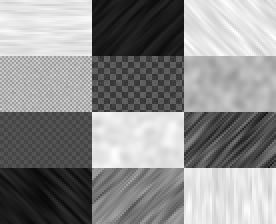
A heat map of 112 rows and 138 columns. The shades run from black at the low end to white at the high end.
It is made of 4 by 3 panels. Panel 1,1: very high, streaked across, faint in contrast. Panel 1,2: very low, slanting up to the right, faint in contrast. Panel 1,3: very high, slanting down to the right, faint in contrast. Panel 2,1: high, checkered. Panel 2,2: low, checkered. Panel 2,3: high, blotchy, faint in contrast. Panel 3,1: low, checkered, faint in contrast. Panel 3,2: very high, blotchy, faint in contrast. Panel 3,3: low, slanting up to the right. Panel 4,1: very low, slanting down to the right, faint in contrast. Panel 4,2: middling, slanting up to the right. Panel 4,3: very high, streaked downward, faint in contrast.
